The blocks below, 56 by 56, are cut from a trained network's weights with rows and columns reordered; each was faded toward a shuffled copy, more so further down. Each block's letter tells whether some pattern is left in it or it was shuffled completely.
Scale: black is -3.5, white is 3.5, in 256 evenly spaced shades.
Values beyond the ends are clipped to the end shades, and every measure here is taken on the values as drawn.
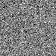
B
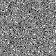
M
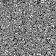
M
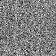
M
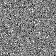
B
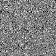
M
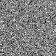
M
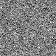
B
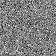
B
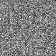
M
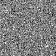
M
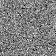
B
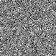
M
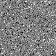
B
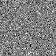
M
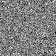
B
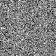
M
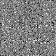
M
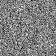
B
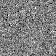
M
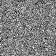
B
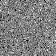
M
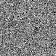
M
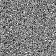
M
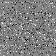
M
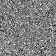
B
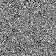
B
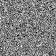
B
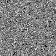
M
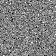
B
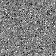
M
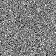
B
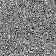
M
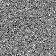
B
